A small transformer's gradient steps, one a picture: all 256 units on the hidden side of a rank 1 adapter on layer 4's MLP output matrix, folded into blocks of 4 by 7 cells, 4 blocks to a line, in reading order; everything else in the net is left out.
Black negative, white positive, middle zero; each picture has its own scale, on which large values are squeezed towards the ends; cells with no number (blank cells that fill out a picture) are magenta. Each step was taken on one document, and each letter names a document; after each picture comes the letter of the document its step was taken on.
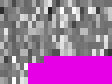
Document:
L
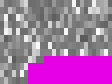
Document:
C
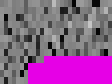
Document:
C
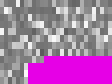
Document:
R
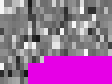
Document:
R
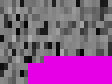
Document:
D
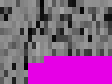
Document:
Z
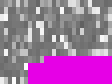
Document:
L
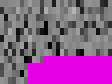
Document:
D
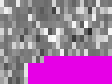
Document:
R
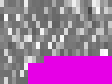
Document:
C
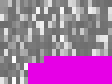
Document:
L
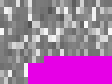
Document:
R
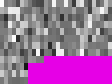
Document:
D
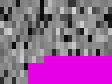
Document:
Z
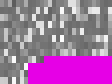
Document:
L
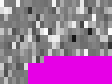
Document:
R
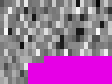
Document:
C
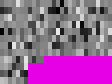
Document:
R
